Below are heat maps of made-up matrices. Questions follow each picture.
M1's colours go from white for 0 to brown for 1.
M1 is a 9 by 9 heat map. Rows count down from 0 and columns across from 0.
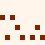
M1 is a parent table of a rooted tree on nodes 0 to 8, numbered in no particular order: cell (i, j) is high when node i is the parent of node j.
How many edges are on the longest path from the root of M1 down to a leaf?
2
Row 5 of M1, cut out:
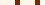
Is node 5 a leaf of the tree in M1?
no
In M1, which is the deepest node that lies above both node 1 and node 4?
7
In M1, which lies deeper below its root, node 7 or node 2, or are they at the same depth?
node 2
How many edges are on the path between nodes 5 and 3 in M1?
1
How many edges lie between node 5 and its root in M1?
0
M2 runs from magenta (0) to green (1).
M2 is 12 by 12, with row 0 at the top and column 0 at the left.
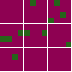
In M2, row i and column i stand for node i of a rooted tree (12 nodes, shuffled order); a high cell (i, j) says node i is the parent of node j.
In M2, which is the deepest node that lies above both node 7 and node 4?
5
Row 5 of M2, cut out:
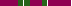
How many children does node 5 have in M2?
3
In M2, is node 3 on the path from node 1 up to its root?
no
